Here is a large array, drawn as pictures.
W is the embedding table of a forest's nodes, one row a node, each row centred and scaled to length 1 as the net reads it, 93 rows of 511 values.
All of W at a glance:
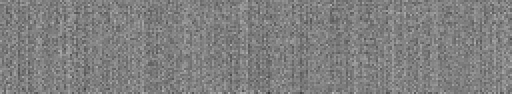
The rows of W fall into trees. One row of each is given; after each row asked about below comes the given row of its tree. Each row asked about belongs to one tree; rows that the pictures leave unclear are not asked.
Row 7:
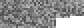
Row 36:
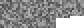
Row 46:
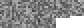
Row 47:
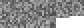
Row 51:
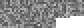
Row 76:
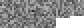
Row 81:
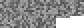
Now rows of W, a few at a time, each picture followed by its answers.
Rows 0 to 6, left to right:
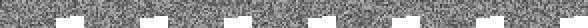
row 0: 51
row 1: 46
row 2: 81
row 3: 36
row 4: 76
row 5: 51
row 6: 47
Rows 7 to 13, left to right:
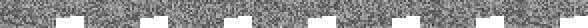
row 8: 7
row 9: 51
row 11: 51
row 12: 7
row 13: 7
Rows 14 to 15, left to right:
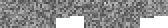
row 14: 47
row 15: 36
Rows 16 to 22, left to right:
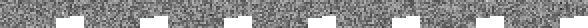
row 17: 36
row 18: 51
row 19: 36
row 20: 51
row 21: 7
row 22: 7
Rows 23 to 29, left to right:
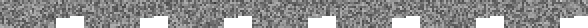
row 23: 7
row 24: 47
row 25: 51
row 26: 81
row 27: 46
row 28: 51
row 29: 36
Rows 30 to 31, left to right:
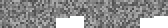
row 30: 46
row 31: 81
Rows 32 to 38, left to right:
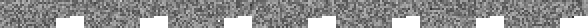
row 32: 51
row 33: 47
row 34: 47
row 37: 47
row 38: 51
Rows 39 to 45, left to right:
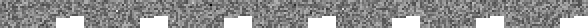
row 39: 81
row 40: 36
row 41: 81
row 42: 81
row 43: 36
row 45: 51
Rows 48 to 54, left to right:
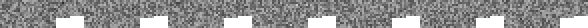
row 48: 36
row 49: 47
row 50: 47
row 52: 51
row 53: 51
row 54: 81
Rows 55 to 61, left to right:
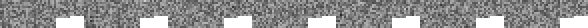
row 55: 46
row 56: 46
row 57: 47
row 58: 47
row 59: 81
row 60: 76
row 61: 47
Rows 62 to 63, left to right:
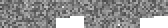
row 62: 36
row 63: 47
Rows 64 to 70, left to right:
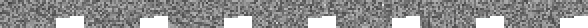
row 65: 51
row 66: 7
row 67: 81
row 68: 47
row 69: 46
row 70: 36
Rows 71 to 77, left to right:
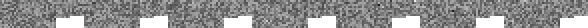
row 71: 7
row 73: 36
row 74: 47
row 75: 46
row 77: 51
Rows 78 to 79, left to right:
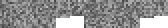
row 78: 46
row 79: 36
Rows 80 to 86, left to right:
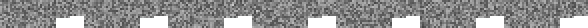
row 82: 47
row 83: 7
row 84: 51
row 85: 46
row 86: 47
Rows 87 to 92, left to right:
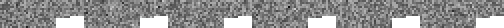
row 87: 36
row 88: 7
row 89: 36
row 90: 36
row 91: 46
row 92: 76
